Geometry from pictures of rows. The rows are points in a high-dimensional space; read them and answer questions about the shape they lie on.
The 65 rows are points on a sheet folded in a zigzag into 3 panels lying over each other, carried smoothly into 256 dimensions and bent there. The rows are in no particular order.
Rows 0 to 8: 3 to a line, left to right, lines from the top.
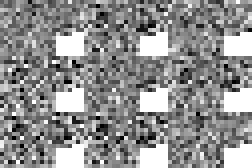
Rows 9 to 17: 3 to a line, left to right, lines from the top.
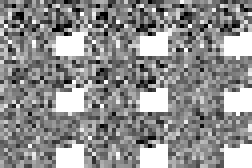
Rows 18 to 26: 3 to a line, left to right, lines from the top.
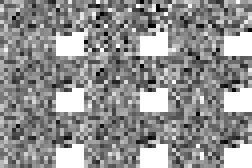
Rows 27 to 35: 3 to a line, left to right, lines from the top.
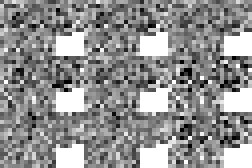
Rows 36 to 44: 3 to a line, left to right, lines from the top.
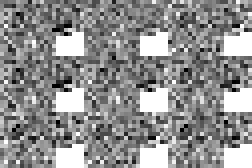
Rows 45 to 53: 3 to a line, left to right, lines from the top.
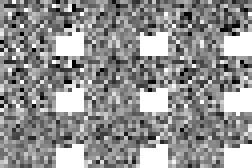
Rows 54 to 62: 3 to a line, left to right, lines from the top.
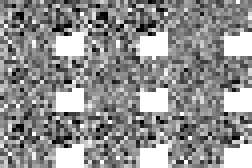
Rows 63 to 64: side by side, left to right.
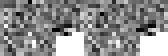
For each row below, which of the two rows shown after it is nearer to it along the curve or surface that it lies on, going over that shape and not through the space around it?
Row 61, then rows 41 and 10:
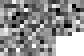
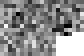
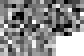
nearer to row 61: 10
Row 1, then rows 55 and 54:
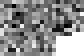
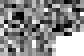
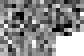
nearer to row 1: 55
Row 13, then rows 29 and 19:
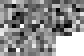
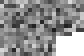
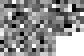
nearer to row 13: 19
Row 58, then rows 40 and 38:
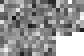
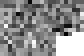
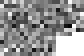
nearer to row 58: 40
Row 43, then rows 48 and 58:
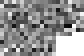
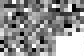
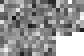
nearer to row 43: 48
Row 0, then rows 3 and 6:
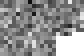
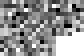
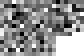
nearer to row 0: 6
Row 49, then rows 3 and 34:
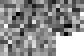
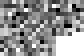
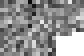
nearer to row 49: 34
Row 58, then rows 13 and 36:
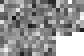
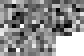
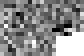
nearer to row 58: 13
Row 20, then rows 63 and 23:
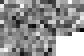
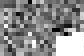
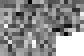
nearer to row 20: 23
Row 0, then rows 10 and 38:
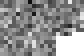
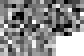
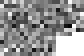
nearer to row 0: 10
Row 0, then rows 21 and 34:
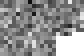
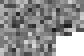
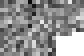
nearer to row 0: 34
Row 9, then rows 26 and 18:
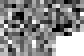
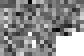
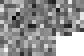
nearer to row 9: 26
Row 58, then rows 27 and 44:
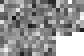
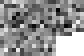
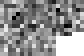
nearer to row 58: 44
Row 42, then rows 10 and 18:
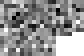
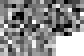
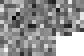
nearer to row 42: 18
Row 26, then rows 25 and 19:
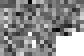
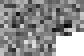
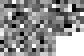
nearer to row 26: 25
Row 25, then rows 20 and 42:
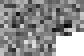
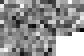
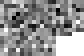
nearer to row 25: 20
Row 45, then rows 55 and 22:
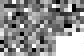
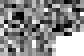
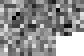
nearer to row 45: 55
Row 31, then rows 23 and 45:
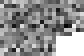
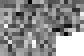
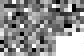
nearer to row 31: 45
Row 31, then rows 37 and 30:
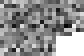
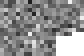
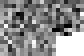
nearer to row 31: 37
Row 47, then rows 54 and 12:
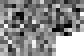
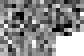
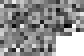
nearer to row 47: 54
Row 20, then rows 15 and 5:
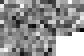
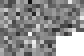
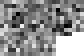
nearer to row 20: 5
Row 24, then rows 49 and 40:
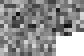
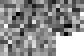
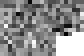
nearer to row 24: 40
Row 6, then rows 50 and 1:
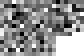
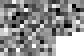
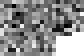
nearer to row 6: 1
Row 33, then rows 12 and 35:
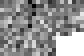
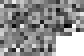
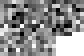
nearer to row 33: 35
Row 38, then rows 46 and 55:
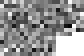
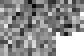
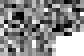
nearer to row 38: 55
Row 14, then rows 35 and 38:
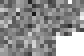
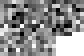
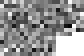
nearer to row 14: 35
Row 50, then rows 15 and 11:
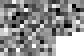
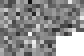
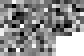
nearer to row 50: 11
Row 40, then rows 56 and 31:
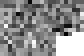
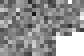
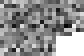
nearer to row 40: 56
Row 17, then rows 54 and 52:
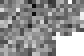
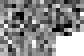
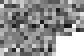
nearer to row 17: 54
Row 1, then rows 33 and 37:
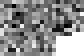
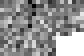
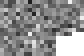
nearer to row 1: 37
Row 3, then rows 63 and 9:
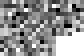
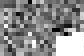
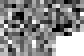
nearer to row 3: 9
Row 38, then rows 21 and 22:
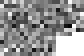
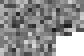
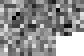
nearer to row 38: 21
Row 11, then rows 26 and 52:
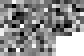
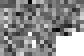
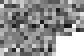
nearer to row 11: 52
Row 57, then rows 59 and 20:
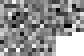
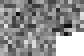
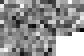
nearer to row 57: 20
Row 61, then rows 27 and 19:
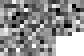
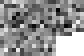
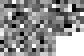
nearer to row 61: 27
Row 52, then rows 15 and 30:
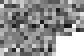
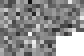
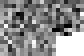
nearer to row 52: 15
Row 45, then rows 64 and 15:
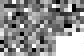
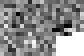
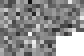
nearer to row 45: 64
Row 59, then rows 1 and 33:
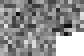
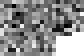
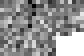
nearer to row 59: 33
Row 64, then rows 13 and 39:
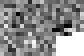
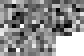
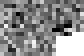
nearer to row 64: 39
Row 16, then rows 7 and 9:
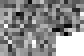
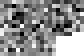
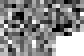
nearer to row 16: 9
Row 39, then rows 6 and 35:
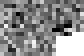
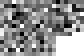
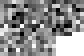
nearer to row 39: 6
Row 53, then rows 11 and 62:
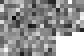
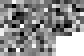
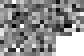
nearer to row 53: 11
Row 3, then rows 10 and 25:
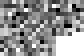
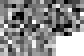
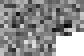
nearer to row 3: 10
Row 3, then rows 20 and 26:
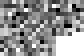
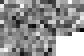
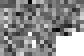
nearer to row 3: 20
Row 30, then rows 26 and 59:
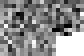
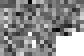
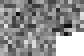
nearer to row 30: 59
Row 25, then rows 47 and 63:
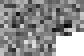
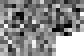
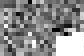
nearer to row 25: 63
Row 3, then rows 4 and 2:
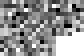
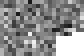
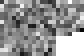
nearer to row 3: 2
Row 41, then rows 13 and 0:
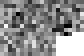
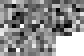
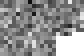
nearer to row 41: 13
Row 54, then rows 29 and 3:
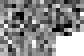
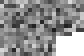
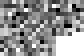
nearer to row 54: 29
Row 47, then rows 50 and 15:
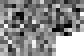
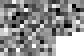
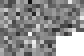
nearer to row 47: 15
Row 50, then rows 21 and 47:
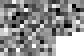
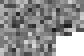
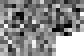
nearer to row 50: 47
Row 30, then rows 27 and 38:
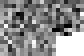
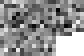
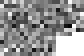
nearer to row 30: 27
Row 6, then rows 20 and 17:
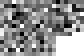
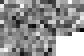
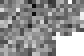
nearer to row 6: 20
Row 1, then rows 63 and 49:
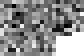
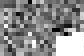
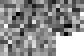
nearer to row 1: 63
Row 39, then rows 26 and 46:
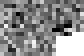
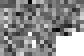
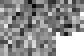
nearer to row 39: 26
